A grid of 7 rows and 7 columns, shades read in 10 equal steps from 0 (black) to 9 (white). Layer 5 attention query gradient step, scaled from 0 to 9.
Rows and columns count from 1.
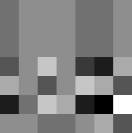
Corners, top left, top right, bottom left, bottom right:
4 5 5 3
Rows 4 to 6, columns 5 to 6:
2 1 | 7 6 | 1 0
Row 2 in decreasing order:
5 5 5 5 4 4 4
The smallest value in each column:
1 4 3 4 1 0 3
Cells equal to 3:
4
